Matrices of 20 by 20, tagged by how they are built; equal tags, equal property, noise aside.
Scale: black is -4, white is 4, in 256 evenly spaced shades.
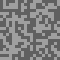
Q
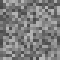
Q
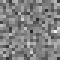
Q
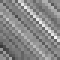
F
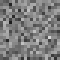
Q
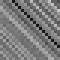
F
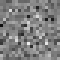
Q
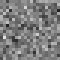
Q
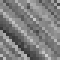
F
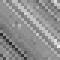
F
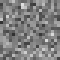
Q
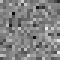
Q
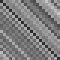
F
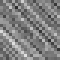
F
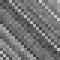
F
